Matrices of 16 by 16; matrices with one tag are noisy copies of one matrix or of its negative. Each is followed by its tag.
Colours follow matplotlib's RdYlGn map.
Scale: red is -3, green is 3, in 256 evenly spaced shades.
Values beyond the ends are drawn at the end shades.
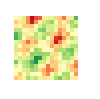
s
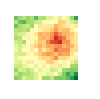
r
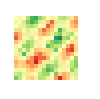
s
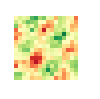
s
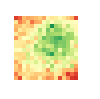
r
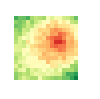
r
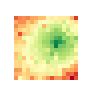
r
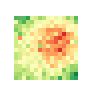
r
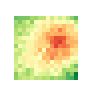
r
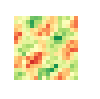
s
